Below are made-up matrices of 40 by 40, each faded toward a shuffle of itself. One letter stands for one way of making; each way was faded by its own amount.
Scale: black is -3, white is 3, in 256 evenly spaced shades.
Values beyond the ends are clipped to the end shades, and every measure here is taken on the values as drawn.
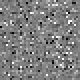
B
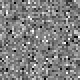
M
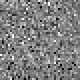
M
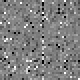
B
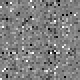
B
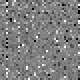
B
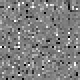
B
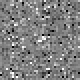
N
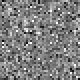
M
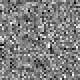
M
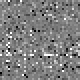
B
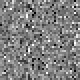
M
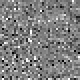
N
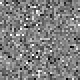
M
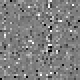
B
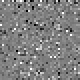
B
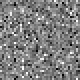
M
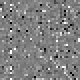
B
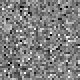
M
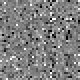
N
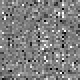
N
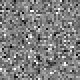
M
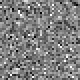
M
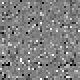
B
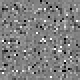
B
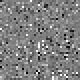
B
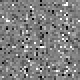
B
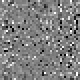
N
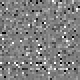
B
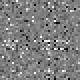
B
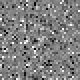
B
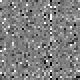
N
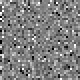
N
